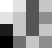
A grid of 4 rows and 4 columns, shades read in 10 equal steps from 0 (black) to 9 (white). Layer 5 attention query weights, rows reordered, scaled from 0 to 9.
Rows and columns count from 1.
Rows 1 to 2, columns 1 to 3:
9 8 3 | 8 7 3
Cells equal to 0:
1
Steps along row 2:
down down up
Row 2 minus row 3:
7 0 0 -2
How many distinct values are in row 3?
3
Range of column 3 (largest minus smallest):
4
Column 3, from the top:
3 3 3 7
